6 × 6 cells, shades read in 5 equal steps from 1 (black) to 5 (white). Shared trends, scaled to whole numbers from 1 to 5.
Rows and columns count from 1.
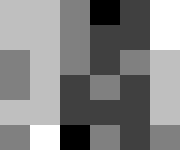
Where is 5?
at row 1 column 6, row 2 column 6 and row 6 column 2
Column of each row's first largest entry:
6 6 2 2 1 2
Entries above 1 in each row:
5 6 6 6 6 5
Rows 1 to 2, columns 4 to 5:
1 2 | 2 2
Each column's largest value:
4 5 3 3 3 5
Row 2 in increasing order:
2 2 3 4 4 5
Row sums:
19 20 19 18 18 17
